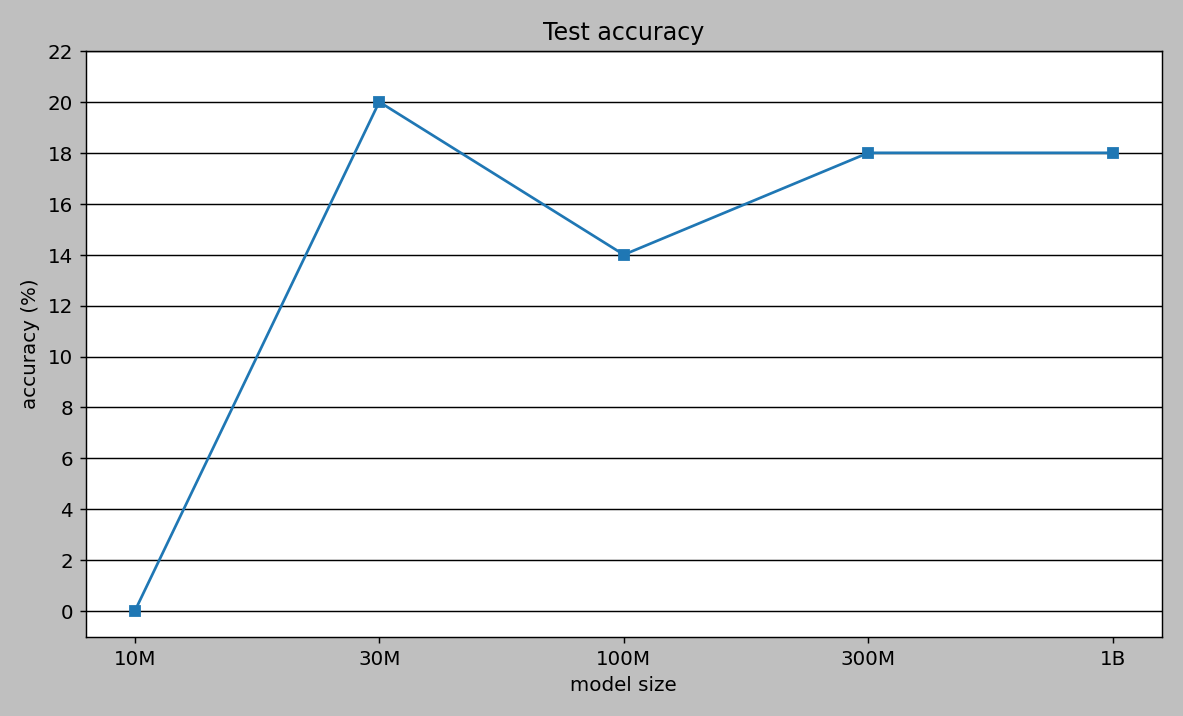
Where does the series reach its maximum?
30M
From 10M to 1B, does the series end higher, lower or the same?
higher
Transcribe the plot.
Title: Test accuracy
x-axis: model size, ticks 10M 30M 100M 300M 1B
y-axis: accuracy (%), ticks 0 2 4 6 8 10 12 14 16 18 20 22
Values:
0 20 14 18 18
